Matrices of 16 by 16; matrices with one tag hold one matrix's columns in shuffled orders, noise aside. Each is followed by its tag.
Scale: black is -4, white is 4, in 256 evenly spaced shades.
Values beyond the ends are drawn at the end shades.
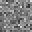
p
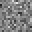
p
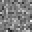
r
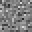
p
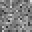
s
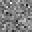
p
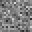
p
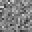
p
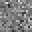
p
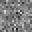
r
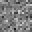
r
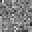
s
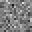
p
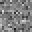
r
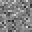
p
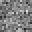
r
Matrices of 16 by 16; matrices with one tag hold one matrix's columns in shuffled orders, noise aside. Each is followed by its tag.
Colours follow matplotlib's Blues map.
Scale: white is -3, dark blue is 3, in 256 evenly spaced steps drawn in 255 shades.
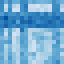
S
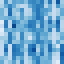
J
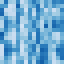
J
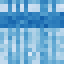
S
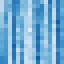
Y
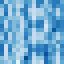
J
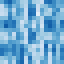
J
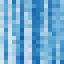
Y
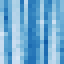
Y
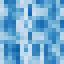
J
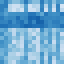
S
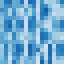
J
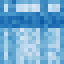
S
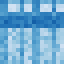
S
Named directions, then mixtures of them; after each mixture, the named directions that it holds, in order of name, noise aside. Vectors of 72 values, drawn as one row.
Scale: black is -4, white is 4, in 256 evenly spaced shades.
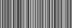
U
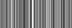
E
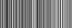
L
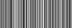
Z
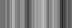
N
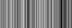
L, N, Z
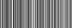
L, U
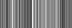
E, L, N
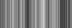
N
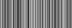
U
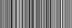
E, L, U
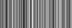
E, L, Z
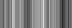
N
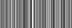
E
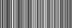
L, N, U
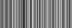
E, L, Z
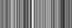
E, N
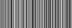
E, Z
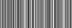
E, U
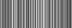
N, U, Z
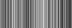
N, U, Z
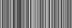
E, U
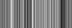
E, N, Z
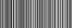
L, U, Z
